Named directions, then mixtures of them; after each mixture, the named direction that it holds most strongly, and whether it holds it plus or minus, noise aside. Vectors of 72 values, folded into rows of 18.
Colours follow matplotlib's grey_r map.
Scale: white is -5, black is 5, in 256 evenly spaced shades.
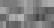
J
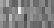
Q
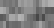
J, plus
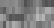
J, minus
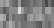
Q, plus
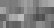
J, plus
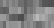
J, minus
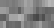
J, plus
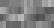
J, plus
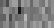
Q, minus
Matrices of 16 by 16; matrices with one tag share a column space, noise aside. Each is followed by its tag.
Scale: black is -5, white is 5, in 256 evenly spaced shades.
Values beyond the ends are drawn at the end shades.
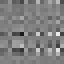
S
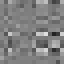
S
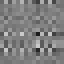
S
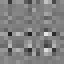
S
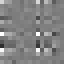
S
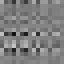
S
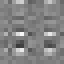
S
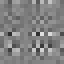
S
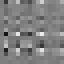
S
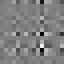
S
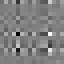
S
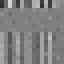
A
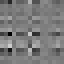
S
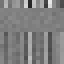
A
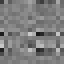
S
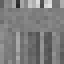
A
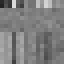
A
